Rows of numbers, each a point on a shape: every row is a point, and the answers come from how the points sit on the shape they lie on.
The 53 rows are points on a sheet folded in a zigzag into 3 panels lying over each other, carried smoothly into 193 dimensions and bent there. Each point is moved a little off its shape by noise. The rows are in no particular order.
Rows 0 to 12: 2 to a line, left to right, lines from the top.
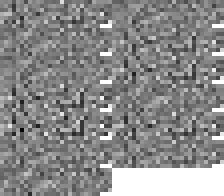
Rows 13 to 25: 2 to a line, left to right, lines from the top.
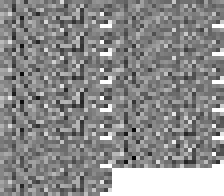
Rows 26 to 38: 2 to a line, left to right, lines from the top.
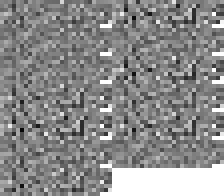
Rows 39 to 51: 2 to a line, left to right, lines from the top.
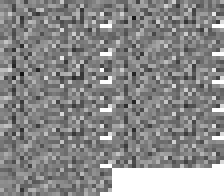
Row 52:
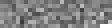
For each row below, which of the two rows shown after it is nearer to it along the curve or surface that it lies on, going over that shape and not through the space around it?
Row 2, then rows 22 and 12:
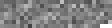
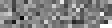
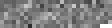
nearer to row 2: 12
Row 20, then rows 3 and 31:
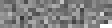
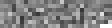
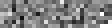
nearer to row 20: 3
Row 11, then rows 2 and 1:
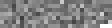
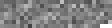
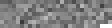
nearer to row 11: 2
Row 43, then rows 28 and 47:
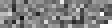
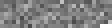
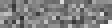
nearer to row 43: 47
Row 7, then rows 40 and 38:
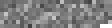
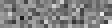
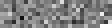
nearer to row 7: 38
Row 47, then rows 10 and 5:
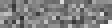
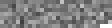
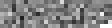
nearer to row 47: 10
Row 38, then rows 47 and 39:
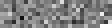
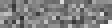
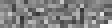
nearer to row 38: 39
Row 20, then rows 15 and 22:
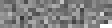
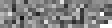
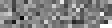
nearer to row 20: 15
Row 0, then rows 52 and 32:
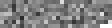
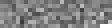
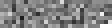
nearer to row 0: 32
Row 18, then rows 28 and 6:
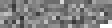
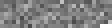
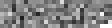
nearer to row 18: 28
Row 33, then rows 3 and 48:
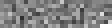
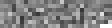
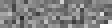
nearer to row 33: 3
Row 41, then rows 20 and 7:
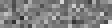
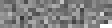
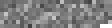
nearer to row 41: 7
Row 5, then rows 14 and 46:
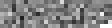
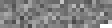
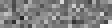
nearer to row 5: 14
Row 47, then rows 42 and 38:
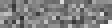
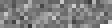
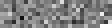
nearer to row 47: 42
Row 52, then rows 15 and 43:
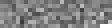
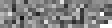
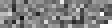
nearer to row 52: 15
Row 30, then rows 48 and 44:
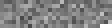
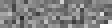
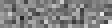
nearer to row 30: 44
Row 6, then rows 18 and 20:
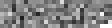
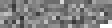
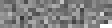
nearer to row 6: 20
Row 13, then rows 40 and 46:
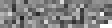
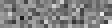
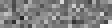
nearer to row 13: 40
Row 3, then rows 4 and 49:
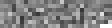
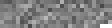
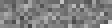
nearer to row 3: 4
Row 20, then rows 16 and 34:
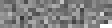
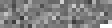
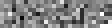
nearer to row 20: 34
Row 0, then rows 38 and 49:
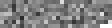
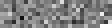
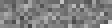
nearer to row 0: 49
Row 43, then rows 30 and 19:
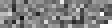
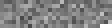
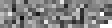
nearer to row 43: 19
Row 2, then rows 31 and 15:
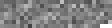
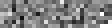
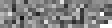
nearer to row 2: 15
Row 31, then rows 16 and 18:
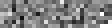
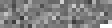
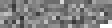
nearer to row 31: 18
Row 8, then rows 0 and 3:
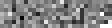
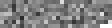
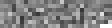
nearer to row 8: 3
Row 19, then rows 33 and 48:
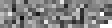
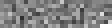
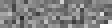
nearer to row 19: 48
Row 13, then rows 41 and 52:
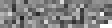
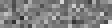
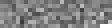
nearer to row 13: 52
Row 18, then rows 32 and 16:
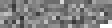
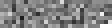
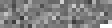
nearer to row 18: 16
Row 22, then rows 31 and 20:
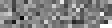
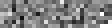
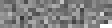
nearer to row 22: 31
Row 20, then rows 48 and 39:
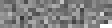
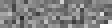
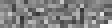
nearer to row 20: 39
